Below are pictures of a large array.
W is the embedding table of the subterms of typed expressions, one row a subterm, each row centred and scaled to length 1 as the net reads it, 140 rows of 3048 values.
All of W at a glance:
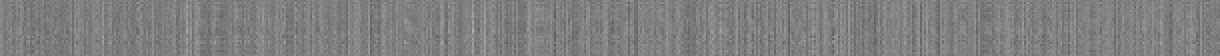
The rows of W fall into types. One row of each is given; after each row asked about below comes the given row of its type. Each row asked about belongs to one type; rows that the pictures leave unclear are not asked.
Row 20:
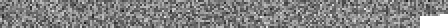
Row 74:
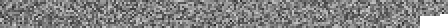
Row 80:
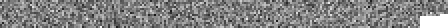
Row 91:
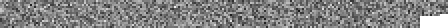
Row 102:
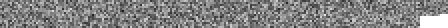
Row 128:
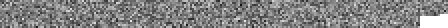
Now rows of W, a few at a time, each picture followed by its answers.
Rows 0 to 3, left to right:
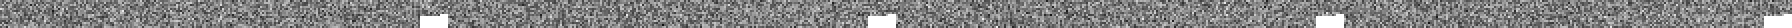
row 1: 80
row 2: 80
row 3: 20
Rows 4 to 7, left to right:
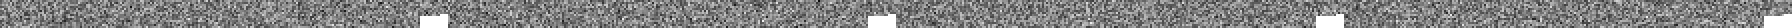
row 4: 20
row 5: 80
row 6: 74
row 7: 74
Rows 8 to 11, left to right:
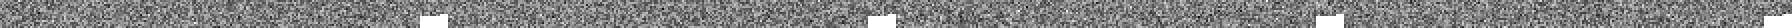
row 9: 91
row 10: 128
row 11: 91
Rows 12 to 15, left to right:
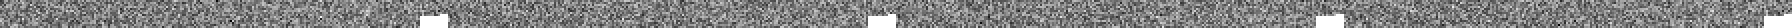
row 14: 20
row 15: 128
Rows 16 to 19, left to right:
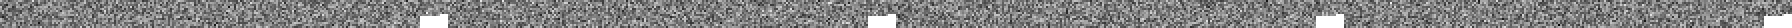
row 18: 74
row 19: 91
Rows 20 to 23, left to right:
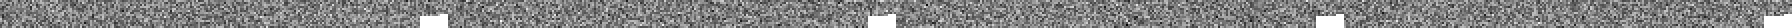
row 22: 91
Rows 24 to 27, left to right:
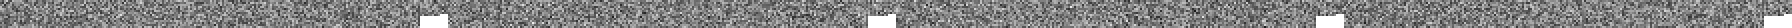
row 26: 91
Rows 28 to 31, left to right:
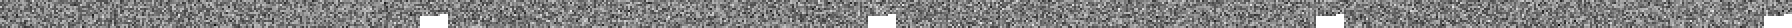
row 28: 80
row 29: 74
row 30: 128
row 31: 128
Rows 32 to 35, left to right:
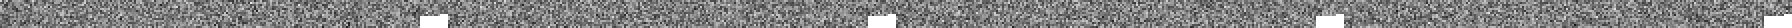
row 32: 91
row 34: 74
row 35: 91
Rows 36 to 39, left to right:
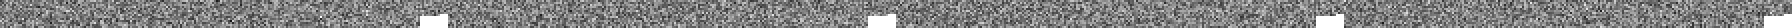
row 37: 102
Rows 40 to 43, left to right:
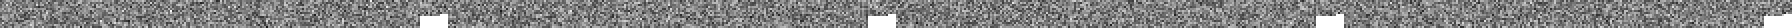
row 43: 102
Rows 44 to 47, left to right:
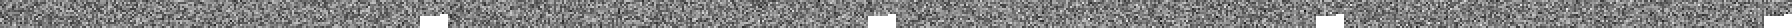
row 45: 74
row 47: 128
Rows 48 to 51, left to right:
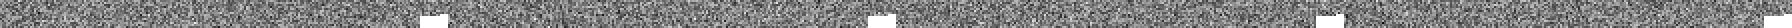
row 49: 80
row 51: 20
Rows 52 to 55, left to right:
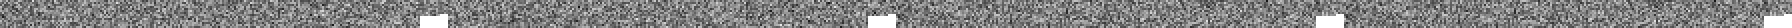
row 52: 102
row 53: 20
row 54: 74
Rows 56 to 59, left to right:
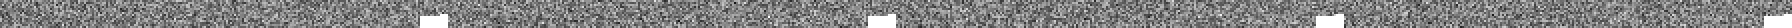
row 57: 102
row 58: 102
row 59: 20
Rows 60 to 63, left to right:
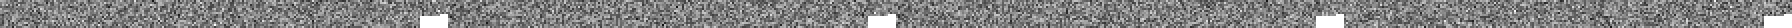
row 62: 74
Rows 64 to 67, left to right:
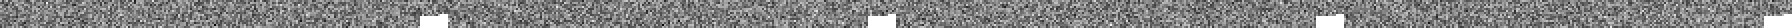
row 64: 91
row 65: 128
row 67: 20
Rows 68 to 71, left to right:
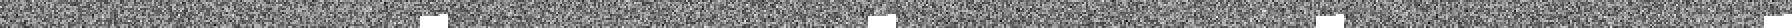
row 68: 80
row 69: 74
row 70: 20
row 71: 20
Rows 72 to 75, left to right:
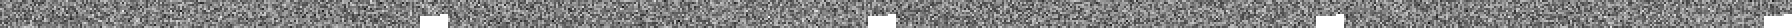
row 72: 74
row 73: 20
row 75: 20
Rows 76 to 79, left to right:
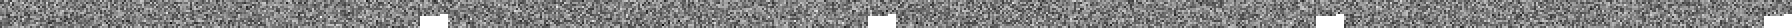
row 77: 128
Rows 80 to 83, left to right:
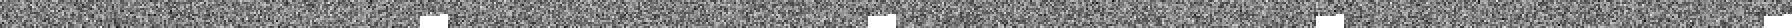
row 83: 91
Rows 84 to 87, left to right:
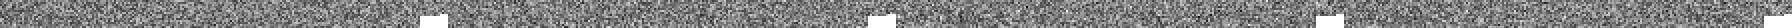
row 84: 74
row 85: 102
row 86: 128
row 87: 74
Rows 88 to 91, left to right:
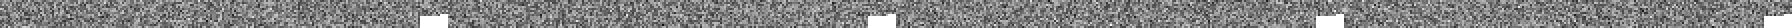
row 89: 80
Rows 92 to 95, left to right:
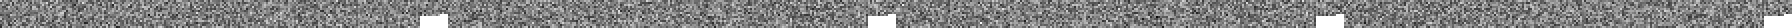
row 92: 20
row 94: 91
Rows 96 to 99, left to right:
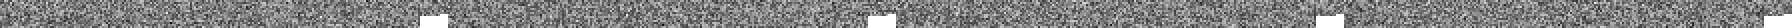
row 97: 80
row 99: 91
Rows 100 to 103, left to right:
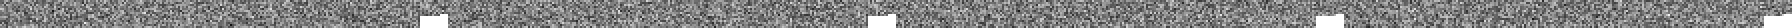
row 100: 91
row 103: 102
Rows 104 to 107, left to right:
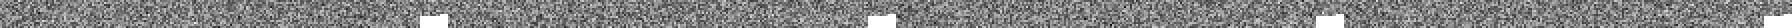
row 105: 102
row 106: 74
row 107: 102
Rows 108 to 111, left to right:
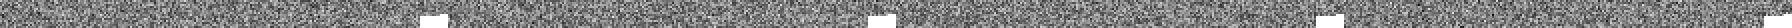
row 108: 102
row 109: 20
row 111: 80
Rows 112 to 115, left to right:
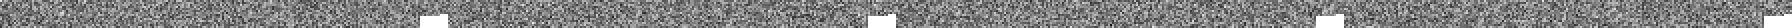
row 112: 20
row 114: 74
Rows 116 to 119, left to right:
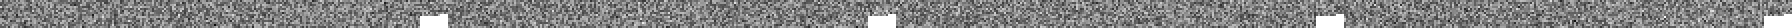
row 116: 80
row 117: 74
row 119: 20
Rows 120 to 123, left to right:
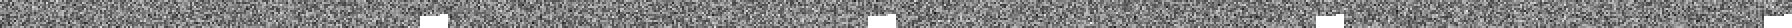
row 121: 20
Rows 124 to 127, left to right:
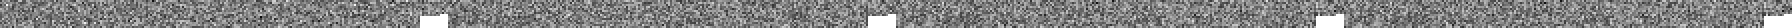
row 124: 74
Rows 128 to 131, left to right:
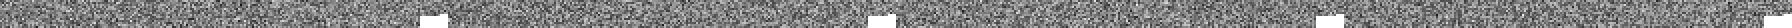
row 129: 74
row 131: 80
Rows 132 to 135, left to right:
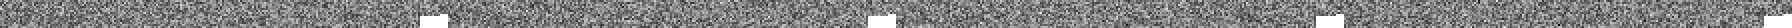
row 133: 74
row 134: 91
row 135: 91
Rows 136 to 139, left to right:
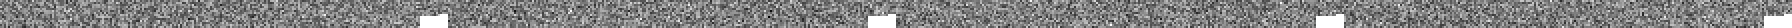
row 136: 102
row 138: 91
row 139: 128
